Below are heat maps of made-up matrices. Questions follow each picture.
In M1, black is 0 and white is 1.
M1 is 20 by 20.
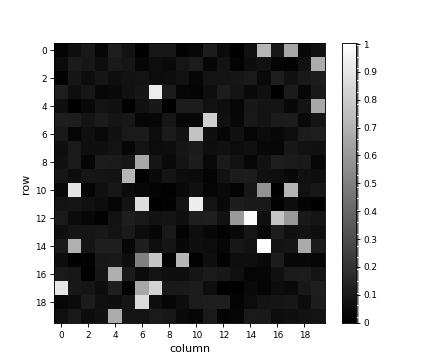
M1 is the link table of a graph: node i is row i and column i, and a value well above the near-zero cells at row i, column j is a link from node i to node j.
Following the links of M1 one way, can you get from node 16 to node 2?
no
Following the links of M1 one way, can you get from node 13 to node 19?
no
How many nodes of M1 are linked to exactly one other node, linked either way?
3
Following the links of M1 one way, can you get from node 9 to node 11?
yes
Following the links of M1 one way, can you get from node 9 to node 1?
yes
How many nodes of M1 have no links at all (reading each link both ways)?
1
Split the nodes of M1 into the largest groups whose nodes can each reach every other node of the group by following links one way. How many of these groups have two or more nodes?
2
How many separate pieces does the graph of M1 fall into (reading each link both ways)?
2
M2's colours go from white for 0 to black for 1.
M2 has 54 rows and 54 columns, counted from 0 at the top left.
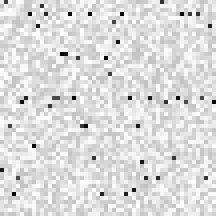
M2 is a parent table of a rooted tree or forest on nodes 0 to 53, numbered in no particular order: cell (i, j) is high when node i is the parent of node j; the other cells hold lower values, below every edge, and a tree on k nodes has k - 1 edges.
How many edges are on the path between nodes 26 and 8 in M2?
5
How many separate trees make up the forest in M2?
4
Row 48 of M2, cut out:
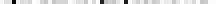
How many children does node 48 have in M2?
3
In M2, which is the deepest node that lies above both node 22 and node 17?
3
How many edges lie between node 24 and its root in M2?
0
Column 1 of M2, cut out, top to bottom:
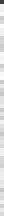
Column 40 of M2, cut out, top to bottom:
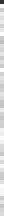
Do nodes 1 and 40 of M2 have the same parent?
yes
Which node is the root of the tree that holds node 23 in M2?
24
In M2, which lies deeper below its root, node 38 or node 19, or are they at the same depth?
node 19
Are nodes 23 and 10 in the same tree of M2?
no
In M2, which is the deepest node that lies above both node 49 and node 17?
3
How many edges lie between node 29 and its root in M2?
4
